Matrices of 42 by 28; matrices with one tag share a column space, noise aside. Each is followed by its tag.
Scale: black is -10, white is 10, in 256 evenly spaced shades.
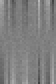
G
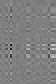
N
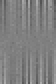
G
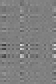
N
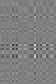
N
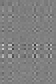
N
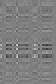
N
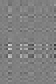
N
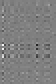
N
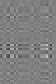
N
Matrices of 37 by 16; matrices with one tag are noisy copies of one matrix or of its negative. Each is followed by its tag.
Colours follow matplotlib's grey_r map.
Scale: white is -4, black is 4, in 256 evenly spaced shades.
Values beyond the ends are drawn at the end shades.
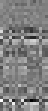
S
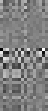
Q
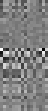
Q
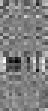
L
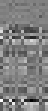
S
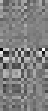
Q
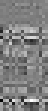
S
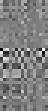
Q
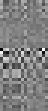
Q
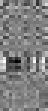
L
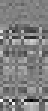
S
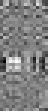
L
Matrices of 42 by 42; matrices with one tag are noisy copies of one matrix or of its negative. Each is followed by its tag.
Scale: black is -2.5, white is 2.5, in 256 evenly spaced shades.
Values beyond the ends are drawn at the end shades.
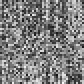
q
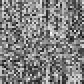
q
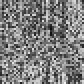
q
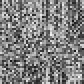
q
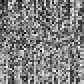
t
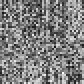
q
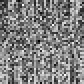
t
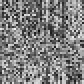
q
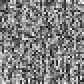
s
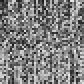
t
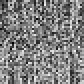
t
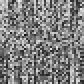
t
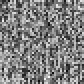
s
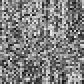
q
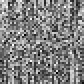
t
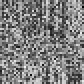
q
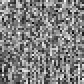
s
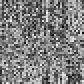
q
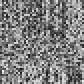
q
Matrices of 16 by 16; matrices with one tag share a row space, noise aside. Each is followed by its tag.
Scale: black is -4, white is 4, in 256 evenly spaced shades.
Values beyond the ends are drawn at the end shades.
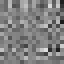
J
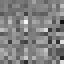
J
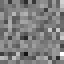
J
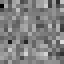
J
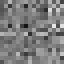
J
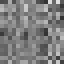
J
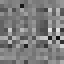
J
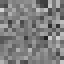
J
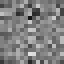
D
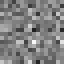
D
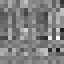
J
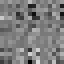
D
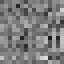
J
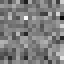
J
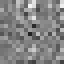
D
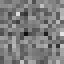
J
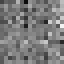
J
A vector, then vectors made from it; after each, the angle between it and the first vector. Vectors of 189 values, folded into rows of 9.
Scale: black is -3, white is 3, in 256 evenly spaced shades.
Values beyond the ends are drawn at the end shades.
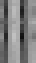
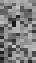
orthogonal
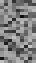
orthogonal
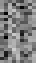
partly aligned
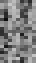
partly aligned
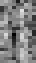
partly opposed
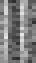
nearly opposite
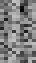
partly aligned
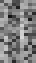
partly opposed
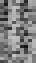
partly aligned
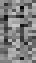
partly aligned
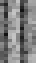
nearly parallel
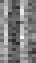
nearly opposite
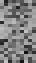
orthogonal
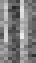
nearly opposite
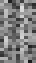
partly opposed
